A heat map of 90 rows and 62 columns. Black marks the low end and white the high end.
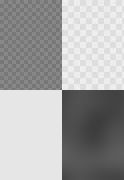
It is made of 2 by 2 panels. Panel 1,1: middling, checkered, faint in contrast. Panel 1,2: very high, checkered, faint in contrast. Panel 2,1: very high, flat. Panel 2,2: low, smooth, faint in contrast.
